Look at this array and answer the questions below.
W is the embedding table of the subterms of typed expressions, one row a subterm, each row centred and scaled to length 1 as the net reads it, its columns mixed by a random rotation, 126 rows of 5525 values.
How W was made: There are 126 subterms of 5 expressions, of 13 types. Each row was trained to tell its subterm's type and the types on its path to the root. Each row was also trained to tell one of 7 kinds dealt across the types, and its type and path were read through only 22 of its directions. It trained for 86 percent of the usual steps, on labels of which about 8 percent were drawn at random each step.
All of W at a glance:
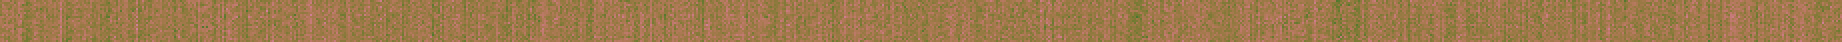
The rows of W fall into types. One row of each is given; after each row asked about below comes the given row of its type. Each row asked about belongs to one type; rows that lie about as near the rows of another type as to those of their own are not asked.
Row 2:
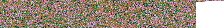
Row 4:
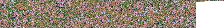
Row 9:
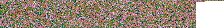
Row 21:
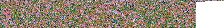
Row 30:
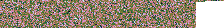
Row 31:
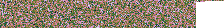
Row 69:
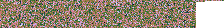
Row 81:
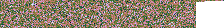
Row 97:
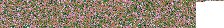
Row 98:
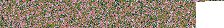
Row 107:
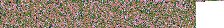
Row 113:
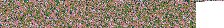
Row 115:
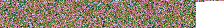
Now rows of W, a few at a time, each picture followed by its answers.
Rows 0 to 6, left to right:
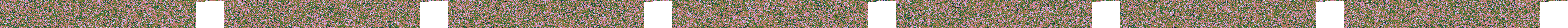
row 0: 2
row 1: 2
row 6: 113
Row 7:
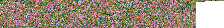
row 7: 31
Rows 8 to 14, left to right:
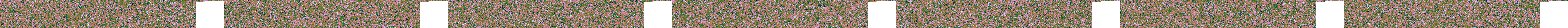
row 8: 2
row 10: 4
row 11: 4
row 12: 107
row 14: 31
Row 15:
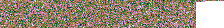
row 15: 2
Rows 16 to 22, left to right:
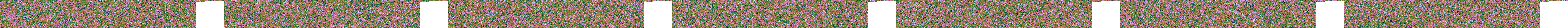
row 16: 98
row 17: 107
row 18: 4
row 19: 21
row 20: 2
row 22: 2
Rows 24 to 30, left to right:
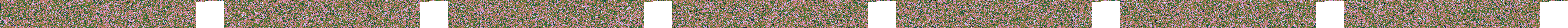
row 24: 21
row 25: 4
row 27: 81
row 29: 115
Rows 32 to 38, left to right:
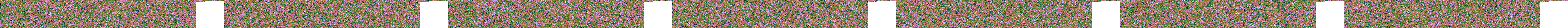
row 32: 21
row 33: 21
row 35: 2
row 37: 97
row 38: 2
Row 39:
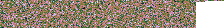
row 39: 98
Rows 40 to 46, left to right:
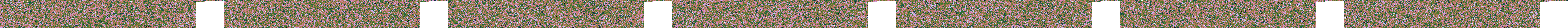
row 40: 113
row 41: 30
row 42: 81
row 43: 81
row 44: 81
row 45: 30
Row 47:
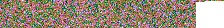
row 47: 9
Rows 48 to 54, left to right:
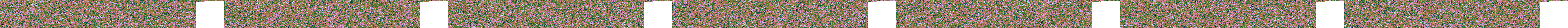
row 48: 81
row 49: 107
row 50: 113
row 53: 107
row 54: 21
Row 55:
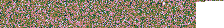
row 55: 107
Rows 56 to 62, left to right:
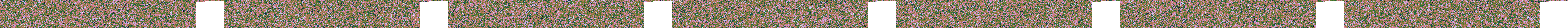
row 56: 9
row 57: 31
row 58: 107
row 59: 97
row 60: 69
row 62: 113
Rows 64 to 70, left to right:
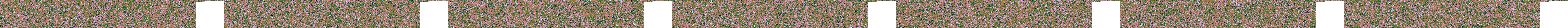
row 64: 81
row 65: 4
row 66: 9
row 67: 9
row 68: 115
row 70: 31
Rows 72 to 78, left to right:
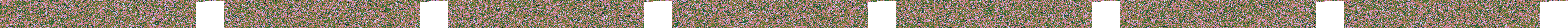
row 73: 97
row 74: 21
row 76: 31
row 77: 2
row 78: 81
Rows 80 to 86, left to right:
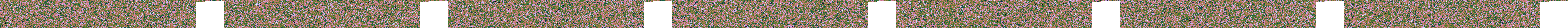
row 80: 81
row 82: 107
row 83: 107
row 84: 97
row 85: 31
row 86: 113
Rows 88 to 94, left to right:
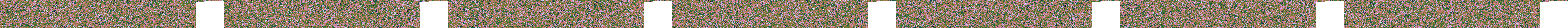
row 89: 9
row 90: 97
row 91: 9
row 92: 21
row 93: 30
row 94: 98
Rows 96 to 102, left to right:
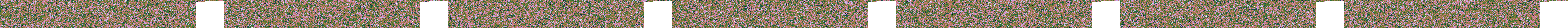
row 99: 9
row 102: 21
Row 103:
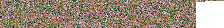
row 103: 69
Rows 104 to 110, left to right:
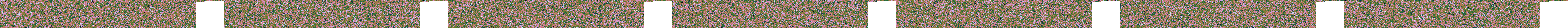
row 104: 4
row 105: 107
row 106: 2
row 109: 21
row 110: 30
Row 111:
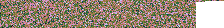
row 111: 21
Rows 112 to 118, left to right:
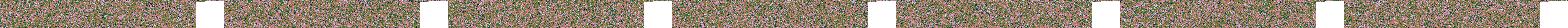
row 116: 69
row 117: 107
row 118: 9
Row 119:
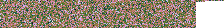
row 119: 31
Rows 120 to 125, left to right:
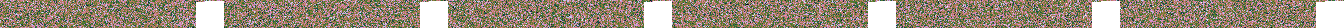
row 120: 113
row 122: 4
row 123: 81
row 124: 31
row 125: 81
